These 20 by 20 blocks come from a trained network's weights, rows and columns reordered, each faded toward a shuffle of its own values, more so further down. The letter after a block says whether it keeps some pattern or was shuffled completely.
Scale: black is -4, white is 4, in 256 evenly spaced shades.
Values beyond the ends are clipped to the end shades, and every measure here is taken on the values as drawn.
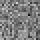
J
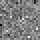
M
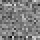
J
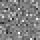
M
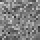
M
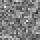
M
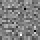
J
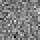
M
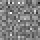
J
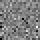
J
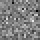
M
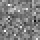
M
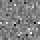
M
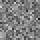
M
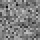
M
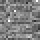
J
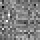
J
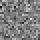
M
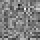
J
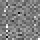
J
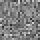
J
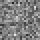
M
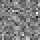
J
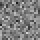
M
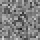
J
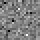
M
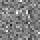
J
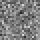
M
